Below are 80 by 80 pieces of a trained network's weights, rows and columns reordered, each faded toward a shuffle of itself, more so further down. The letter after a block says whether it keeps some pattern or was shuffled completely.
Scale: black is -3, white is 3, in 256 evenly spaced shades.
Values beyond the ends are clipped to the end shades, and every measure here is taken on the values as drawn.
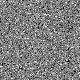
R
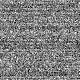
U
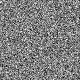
R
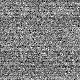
U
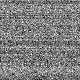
U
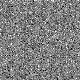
U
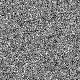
R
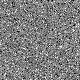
R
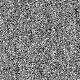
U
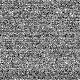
U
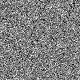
R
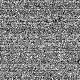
U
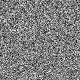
R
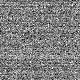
U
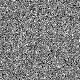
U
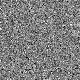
R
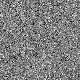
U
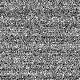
U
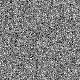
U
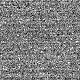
U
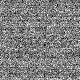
U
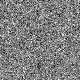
R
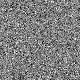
R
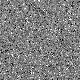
R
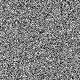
R
